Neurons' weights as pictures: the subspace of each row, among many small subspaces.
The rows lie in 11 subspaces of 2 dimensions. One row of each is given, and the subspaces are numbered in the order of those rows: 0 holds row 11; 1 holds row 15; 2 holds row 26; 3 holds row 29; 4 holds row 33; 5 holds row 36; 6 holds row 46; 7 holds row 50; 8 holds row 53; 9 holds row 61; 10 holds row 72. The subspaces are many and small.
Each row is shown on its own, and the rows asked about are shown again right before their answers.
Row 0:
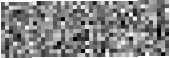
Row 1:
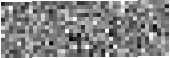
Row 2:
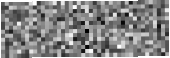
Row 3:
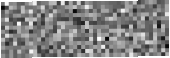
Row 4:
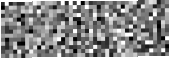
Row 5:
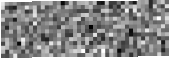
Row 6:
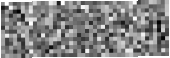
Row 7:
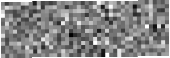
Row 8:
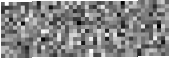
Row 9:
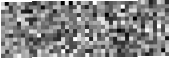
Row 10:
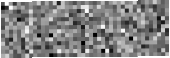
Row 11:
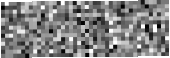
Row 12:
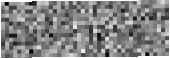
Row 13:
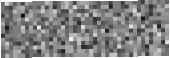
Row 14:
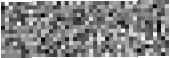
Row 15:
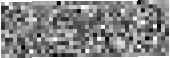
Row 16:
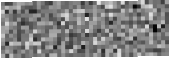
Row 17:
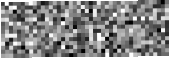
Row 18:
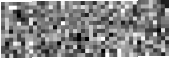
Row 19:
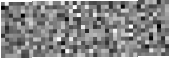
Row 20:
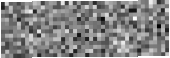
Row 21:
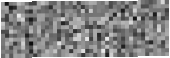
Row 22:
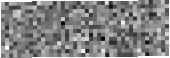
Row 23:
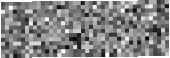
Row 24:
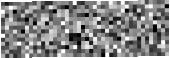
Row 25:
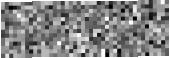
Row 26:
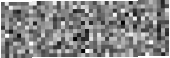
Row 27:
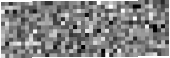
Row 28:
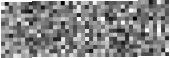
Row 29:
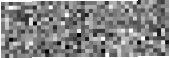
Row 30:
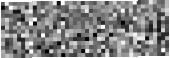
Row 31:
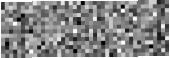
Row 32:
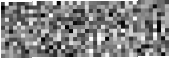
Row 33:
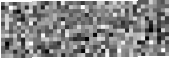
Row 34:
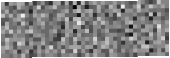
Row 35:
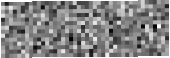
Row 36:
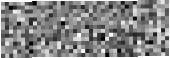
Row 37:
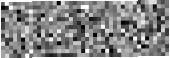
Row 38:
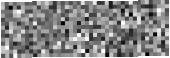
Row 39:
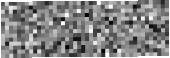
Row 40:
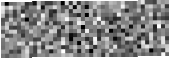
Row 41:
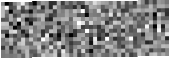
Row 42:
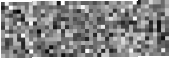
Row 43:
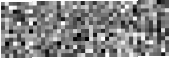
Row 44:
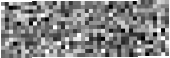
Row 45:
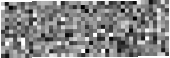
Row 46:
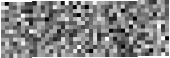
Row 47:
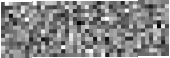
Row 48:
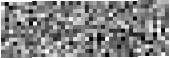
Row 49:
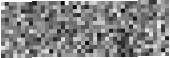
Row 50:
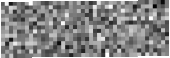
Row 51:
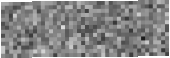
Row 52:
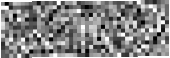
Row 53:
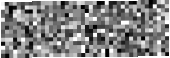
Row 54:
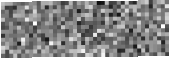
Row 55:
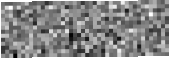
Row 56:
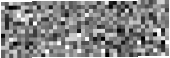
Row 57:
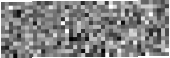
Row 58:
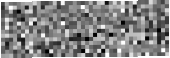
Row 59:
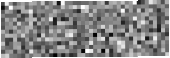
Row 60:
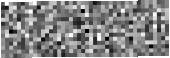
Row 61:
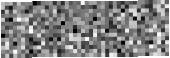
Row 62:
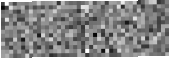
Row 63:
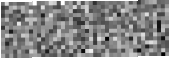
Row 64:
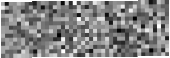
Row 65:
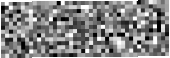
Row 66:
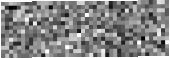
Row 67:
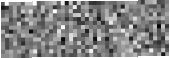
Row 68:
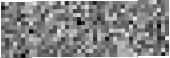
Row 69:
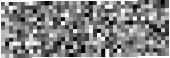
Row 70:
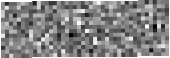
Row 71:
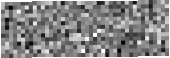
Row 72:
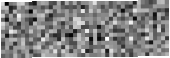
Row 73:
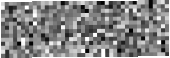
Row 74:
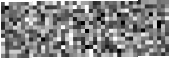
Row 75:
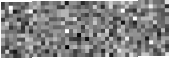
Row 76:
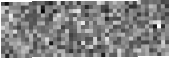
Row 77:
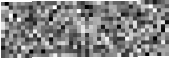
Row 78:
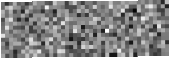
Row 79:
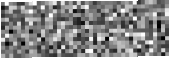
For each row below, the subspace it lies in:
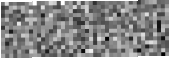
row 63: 5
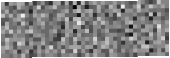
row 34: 9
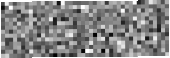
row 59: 1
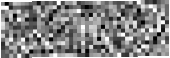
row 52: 8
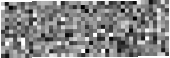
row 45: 1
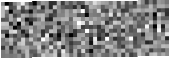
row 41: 10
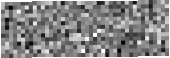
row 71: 4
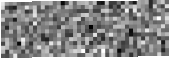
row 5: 1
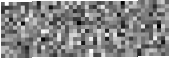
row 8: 3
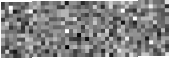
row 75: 0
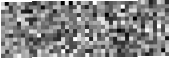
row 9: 0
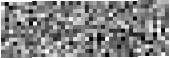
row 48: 3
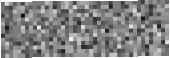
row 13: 9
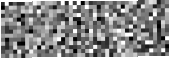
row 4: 9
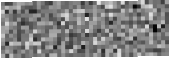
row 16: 7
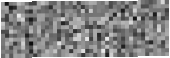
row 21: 10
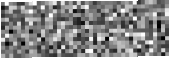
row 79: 5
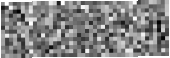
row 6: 4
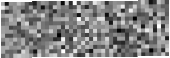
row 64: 0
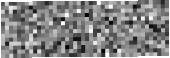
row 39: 7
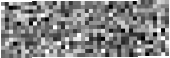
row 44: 3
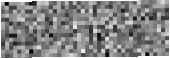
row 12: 7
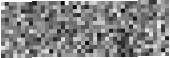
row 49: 6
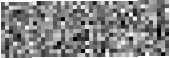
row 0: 2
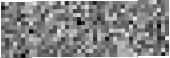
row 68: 6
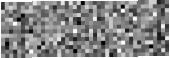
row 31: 9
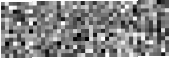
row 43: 5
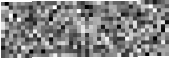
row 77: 8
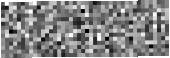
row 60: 10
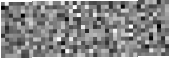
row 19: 9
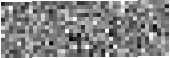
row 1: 0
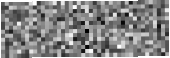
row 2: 2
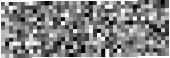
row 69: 7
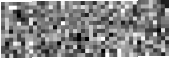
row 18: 5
